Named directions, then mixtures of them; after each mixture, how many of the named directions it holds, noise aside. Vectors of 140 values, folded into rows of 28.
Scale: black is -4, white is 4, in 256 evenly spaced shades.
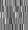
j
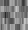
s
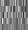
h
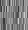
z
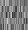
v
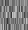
one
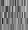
one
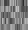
two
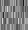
three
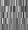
one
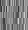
one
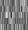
three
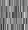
two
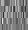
one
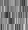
three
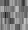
one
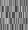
two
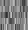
two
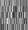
two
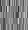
one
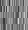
one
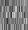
one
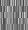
two
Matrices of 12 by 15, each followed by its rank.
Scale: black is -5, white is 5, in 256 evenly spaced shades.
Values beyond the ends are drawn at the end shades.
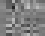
two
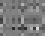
two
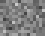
full rank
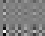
one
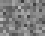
full rank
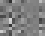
two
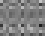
two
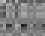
two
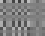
one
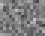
full rank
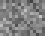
full rank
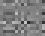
two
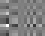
one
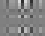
one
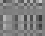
one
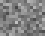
full rank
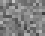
full rank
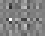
two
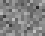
full rank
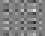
one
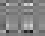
one
